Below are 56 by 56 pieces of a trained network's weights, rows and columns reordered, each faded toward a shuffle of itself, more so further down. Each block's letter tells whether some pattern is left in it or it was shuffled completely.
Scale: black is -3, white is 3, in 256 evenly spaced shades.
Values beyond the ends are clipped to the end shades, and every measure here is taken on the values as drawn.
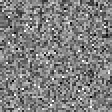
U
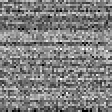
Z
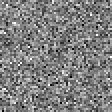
U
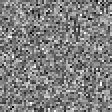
U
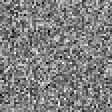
U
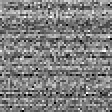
Z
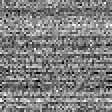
Z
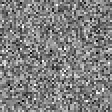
U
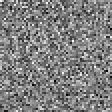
U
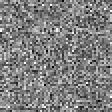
Z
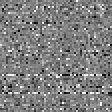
Z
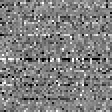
Z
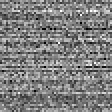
Z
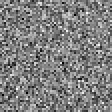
U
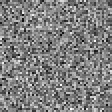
U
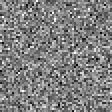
U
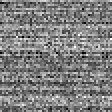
Z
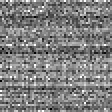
Z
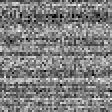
Z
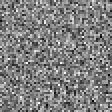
U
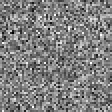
Z
